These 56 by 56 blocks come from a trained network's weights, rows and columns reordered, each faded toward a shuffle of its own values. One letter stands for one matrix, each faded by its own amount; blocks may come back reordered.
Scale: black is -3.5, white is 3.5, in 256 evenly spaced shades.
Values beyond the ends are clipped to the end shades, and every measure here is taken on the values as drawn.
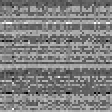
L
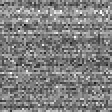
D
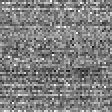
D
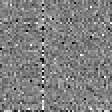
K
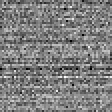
D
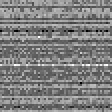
L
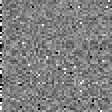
K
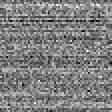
D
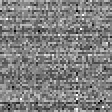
D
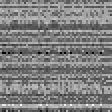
L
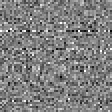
K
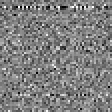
K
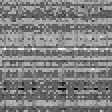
L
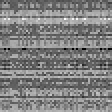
L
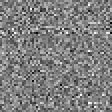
K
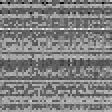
L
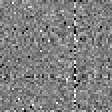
K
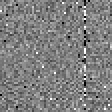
K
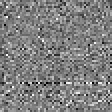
K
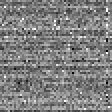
D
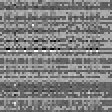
L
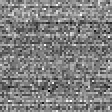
D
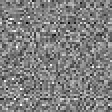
K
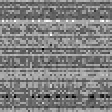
L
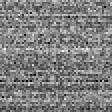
D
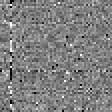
K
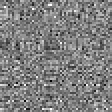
K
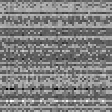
L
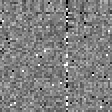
K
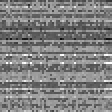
L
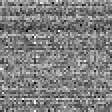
D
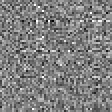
K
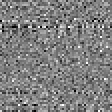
K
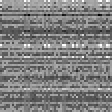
L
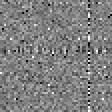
K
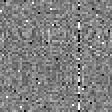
K
